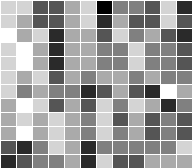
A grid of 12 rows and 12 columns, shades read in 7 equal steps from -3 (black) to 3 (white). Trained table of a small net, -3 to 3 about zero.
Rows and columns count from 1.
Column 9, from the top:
0 -1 0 2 2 0 -1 2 1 1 0 -1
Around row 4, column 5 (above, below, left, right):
1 1 -2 1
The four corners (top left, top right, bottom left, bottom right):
2 -2 -2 1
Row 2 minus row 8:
1 -2 -3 0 0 3 -4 1 -3 -2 4 -1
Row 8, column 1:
1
